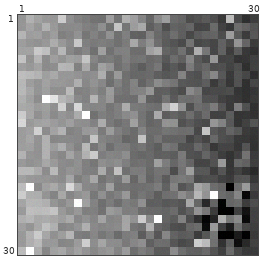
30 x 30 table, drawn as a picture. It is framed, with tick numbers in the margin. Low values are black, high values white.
Slope: up to the left. Odd patch: rougher, in the bottom right. Stripes: none. Grain: fine. Roughest part: bottom right.
